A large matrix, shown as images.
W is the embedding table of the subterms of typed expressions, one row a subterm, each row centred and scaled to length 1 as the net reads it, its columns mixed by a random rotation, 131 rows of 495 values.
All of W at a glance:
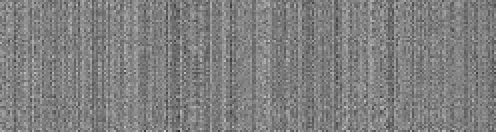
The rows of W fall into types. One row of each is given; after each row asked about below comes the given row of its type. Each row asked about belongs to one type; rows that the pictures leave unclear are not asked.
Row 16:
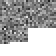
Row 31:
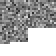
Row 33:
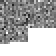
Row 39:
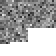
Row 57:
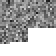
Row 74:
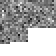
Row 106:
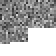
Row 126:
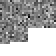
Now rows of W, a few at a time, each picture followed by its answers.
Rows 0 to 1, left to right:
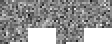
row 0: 39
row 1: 31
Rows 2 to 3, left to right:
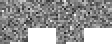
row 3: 31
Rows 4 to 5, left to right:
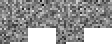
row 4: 16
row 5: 74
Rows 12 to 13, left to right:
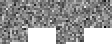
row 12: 106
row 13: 57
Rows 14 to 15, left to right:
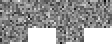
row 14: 126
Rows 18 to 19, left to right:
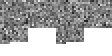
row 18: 33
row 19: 31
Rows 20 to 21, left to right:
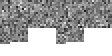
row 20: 74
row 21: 57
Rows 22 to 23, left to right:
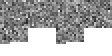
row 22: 33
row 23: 74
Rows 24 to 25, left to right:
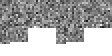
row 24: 106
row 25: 31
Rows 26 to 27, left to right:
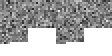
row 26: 57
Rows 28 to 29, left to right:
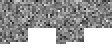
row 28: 31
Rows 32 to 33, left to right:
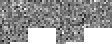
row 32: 74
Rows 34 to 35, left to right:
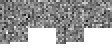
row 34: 33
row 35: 31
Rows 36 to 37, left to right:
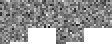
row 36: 126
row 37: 16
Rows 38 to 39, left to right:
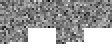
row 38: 57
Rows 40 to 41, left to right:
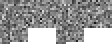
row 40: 106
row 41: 16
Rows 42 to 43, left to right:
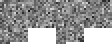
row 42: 39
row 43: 74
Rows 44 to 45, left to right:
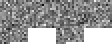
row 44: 16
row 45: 33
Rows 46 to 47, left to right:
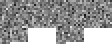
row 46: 106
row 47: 31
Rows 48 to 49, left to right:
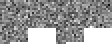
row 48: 31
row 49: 106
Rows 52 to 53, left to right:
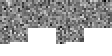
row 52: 16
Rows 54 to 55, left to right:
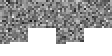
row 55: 74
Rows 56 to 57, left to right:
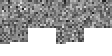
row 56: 74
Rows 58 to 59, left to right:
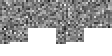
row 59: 16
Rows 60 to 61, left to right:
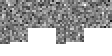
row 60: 16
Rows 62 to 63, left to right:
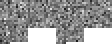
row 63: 31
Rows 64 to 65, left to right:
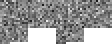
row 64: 33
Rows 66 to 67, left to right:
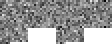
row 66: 39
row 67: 57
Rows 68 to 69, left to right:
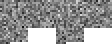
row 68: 39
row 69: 74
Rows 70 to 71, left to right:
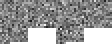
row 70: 31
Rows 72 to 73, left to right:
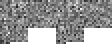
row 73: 74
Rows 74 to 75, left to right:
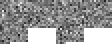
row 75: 16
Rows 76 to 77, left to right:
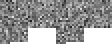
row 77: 57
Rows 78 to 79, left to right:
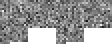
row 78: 74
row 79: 31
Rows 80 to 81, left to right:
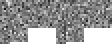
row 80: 16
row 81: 106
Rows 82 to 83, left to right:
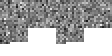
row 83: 31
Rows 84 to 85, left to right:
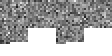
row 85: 126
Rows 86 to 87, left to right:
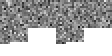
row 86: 16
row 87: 39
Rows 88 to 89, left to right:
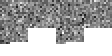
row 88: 39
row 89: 33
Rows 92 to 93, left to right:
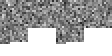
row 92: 16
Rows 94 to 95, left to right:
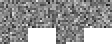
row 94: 57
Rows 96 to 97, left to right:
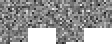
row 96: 31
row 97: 39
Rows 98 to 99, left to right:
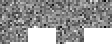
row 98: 106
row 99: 57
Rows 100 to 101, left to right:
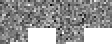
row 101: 33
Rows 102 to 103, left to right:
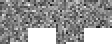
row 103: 74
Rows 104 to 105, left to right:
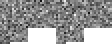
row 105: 31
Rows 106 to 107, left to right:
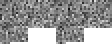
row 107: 106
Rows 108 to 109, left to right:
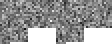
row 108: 74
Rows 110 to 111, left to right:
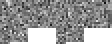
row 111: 57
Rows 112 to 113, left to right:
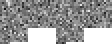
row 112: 16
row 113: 39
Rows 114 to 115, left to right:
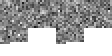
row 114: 16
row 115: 74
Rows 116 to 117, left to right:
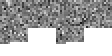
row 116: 16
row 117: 33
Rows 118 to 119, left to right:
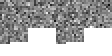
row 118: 126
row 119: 106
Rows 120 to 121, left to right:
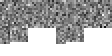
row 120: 106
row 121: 126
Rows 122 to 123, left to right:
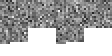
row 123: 74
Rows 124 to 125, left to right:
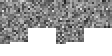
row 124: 74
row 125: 57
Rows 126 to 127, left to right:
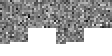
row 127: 31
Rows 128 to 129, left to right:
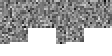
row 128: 57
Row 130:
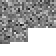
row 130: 16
